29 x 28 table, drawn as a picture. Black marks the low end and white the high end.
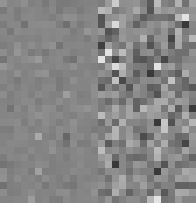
Grain: fine. Mirror symmetry: none. Slope: none. Stripes: none. Seam: vertical, 50% of the way across, the left part calmer. Histogram: heavy tails on both sides. Average level on the scale: 50%.
